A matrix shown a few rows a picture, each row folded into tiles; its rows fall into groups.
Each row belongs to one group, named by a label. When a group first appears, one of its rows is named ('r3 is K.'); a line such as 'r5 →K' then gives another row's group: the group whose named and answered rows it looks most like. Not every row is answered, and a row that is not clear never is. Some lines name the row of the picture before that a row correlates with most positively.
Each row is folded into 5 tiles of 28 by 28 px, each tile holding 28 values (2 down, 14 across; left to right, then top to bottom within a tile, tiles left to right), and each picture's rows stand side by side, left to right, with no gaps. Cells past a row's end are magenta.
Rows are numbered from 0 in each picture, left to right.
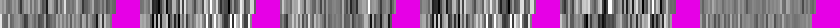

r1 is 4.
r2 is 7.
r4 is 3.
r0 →3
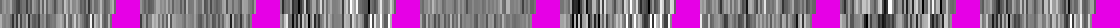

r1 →7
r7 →4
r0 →4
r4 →4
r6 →3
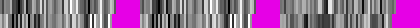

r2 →3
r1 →4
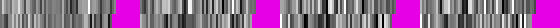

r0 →7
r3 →3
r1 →3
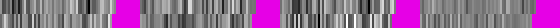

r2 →4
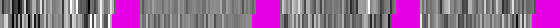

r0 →4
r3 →3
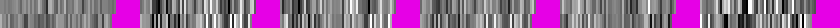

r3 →4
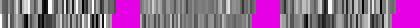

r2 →3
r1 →7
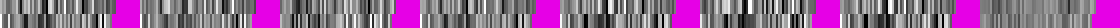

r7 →4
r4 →3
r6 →3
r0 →3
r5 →3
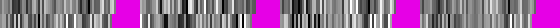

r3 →4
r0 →4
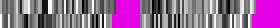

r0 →3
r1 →4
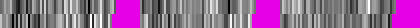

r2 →7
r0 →4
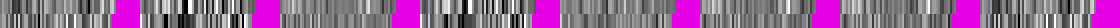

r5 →7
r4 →3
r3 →3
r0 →4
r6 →7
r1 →3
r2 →7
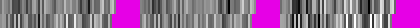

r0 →4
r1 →4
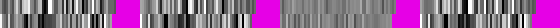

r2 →7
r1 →3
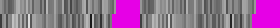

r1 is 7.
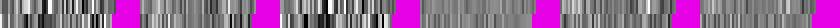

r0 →3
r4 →7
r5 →7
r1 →7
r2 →3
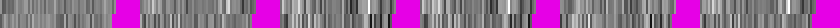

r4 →7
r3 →7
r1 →7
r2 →7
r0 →7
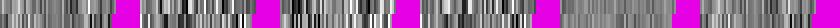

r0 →7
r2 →4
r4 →7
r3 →3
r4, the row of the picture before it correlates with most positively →0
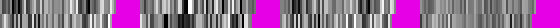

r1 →3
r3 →7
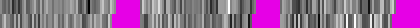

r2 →4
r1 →7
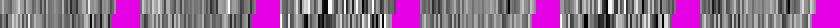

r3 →4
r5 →4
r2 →3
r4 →3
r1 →7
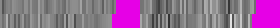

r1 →4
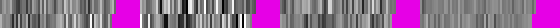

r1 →3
